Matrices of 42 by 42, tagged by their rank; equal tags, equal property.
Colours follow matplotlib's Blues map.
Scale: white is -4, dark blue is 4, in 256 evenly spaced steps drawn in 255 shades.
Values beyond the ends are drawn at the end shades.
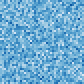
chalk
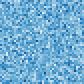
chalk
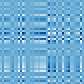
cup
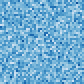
chalk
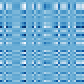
cup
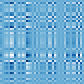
cup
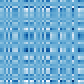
cup
